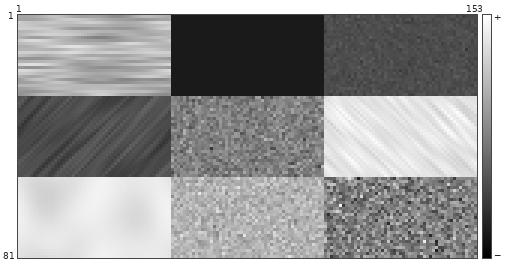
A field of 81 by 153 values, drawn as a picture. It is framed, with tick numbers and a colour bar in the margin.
It is made of 3 by 3 panels. Panel 1,1: high, streaked across. Panel 1,2: very low, flat. Panel 1,3: low, fine-grained, faint in contrast. Panel 2,1: low, slanting up to the right, faint in contrast. Panel 2,2: middling, fine-grained. Panel 2,3: very high, slanting down to the right, faint in contrast. Panel 3,1: very high, smooth, faint in contrast. Panel 3,2: high, fine-grained. Panel 3,3: middling, fine-grained, strong in contrast.
